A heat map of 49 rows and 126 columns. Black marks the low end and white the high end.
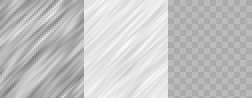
The table splits into one row of 3 panels. Panel 1,1: high, slanting up to the right. Panel 1,2: very high, slanting up to the right, faint in contrast. Panel 1,3: high, checkered, faint in contrast.
